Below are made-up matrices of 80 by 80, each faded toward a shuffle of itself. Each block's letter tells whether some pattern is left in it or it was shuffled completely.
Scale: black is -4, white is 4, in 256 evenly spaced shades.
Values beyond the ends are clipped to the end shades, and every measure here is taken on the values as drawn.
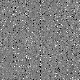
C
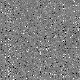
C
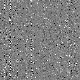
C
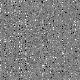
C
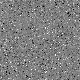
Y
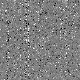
C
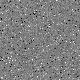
Y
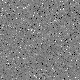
Y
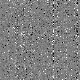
C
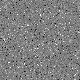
Y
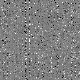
C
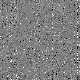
C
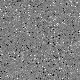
Y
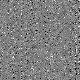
C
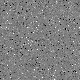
Y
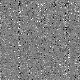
C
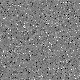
Y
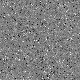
Y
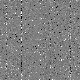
C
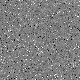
Y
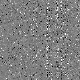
C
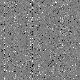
C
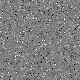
Y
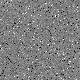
Y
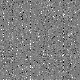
C
